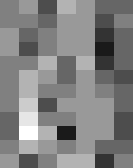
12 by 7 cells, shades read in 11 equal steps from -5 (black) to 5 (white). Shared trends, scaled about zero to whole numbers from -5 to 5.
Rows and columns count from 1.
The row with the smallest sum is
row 4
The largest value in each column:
1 5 2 2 2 1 0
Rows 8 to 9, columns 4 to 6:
1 1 1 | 0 1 1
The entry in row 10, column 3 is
2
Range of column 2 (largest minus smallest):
7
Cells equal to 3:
1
